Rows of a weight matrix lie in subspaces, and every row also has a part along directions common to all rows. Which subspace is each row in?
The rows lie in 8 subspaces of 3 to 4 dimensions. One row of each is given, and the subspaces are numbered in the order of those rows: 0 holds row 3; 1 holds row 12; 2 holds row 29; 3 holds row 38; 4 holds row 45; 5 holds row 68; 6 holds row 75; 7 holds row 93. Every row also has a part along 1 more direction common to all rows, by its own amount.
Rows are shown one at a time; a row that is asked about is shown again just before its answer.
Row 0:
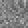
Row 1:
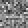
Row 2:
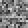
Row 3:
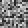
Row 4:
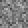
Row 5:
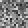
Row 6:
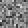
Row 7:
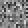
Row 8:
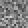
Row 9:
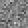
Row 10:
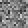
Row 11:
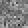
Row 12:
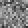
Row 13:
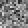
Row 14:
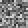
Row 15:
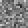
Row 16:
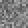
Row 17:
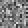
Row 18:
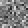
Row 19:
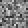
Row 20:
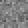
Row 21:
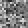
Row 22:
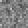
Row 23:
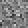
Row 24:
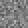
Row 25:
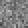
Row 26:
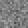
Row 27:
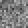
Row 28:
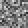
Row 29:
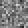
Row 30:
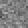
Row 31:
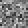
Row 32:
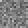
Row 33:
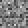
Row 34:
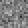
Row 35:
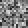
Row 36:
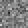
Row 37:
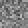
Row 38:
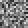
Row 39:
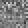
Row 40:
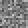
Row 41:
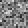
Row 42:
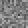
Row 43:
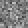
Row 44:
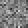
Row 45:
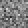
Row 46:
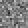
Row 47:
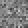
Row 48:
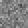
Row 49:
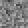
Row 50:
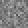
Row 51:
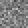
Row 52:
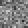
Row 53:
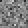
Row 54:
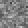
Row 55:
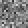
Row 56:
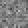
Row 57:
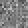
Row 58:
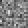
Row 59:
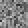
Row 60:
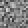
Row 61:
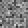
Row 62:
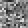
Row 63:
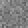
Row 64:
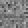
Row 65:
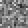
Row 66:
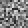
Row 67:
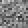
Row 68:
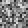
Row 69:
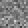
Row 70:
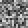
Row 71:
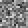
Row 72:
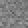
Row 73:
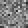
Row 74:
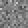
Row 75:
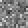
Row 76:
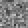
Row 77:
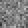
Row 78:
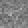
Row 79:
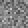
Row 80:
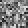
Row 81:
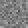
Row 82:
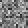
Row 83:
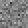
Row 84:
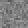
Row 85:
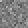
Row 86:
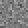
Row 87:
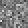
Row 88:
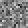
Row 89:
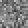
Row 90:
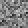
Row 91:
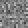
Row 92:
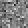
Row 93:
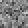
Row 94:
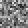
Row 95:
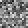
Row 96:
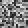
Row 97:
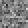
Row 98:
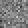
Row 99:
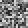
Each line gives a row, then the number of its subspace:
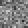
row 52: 1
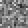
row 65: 5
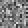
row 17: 3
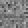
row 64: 3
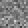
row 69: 4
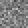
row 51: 4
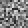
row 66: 4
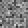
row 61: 0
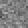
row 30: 5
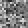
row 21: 2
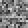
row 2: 6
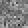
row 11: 1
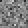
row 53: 3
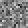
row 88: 3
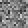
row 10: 2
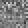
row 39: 3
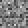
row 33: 1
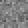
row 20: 7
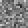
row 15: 2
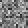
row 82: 2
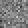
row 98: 6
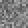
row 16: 0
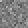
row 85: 3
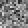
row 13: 5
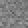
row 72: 6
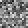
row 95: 1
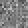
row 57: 2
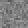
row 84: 2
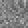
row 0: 2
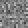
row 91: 3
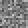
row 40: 0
